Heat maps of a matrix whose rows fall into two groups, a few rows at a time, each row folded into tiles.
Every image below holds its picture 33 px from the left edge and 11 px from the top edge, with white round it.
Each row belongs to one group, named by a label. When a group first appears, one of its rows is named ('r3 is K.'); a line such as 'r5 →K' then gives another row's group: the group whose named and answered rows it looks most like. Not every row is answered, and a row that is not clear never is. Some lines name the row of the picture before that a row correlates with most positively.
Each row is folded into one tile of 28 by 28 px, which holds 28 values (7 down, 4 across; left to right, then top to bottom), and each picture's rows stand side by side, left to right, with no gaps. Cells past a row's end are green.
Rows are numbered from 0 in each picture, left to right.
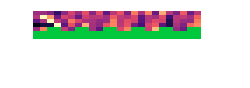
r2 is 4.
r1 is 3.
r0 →3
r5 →4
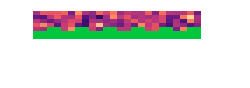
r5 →3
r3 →3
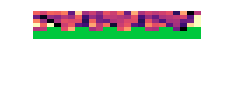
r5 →4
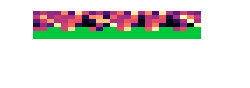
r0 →3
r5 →3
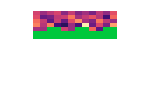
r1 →3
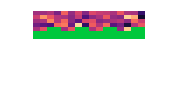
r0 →3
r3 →3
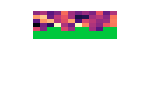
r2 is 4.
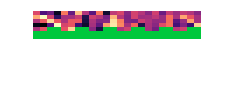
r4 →4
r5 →3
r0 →3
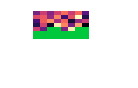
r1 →3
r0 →3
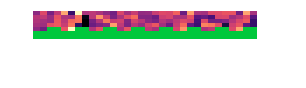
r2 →3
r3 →3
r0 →4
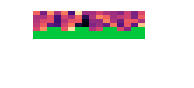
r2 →3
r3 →3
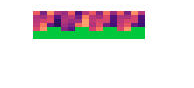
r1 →4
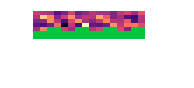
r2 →3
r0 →3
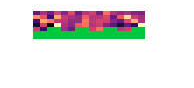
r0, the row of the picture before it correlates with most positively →1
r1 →4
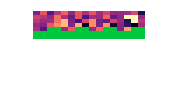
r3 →3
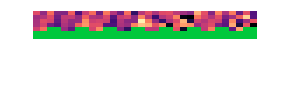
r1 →4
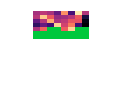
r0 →3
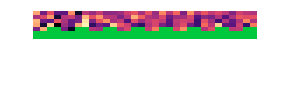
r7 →3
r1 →4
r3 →3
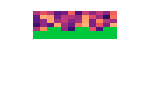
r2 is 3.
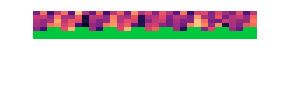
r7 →4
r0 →4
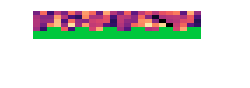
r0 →4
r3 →4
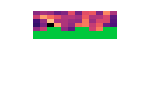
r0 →3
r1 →4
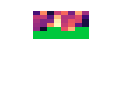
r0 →4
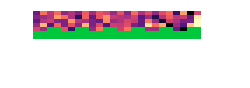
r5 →4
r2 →3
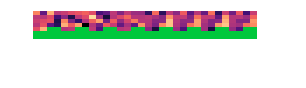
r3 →3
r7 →4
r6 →4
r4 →4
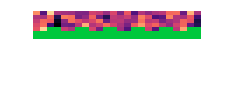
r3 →4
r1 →3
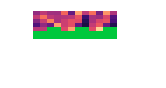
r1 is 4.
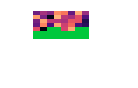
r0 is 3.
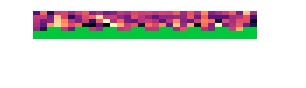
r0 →4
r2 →3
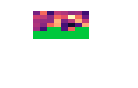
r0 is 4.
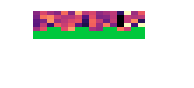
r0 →3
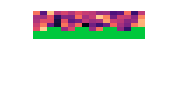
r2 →3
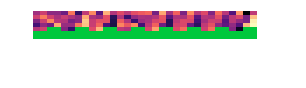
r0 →3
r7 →4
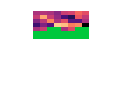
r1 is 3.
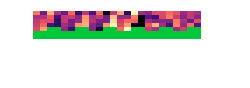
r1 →4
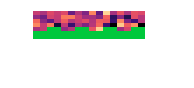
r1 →3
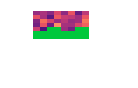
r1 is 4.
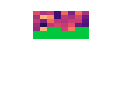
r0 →3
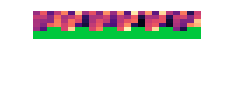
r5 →4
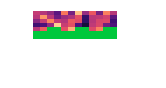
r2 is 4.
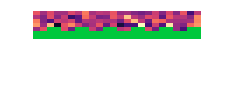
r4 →3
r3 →3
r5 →4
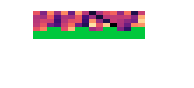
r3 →4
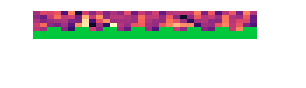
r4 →4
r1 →4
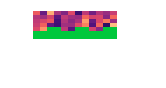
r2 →3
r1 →4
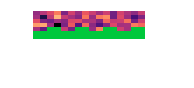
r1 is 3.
